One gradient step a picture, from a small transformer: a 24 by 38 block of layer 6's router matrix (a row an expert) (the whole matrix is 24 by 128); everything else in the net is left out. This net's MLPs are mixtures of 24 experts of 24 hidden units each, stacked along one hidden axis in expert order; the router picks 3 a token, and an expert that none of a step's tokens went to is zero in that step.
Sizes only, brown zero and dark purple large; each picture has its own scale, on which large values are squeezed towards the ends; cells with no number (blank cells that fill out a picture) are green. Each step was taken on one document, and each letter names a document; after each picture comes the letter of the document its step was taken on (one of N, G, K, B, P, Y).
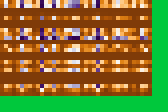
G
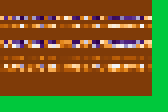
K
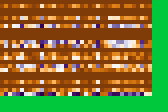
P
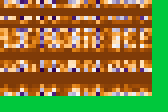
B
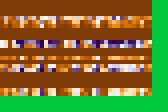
K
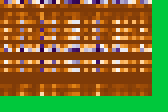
G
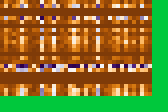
B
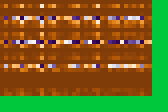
P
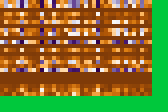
B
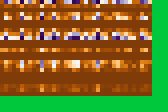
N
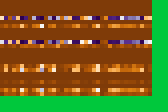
K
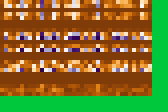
G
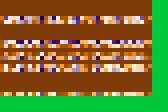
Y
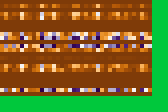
N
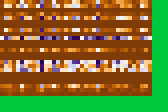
G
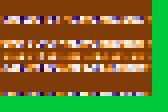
Y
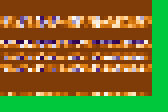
Y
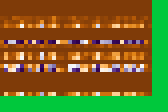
Y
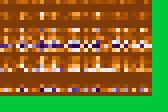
N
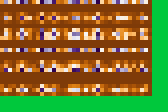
G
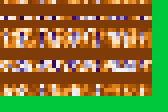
B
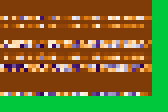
Y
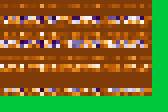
P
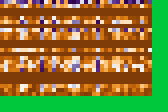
B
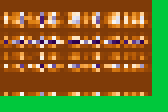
P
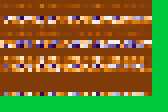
Y
